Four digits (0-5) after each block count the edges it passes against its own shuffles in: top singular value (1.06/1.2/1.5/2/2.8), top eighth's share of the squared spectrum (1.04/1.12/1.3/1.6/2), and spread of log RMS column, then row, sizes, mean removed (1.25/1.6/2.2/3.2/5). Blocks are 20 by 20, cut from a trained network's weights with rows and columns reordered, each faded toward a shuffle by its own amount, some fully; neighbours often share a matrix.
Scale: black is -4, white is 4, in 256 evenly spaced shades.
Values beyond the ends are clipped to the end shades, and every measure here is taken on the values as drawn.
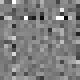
2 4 1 0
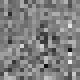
1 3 2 0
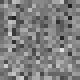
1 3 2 0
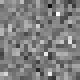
0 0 0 0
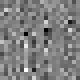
2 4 2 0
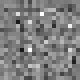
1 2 2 1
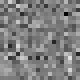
2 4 1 1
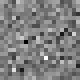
2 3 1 0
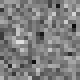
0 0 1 0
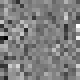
3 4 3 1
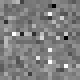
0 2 0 0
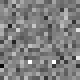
0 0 0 0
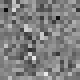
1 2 1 0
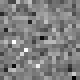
0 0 0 0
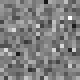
0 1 0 1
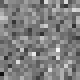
0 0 0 0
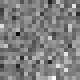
0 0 0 0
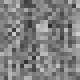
2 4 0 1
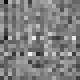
1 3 0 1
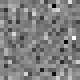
0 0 0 1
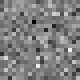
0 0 0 0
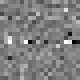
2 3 0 0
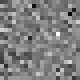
0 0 0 0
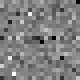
2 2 0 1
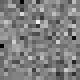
1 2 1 0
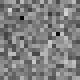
0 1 0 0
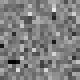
0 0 0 0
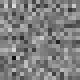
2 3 0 1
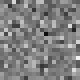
0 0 0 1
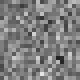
2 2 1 0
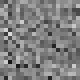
2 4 1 0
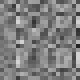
4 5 3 0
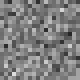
0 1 0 0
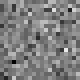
1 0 0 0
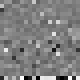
3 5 0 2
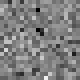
1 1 0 0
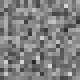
0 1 0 0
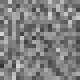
2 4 1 0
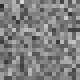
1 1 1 0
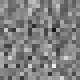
2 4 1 2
